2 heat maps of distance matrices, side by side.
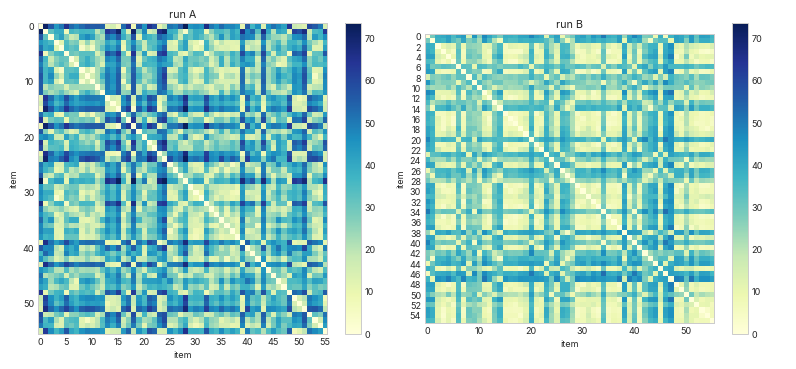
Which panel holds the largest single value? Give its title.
run A
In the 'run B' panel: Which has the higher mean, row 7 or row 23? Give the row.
23
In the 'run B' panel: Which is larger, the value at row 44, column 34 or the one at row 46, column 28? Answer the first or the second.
the first
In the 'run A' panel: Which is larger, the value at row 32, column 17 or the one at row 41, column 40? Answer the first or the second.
the second
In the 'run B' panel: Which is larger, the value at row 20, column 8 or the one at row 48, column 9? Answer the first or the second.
the first
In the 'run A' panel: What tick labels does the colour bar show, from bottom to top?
0, 10, 20, 30, 40, 50, 60, 70
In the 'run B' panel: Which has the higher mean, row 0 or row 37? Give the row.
0
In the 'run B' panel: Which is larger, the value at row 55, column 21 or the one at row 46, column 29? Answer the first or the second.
the second
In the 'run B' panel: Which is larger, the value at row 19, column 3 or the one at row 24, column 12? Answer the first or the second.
the second
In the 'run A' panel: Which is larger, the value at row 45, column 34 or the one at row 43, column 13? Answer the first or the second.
the first
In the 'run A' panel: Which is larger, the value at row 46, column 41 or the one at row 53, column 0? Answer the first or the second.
the second
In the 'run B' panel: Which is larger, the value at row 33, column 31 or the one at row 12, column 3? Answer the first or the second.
the first
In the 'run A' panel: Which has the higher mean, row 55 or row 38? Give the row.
55
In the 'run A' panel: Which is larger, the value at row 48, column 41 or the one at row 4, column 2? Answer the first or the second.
the first
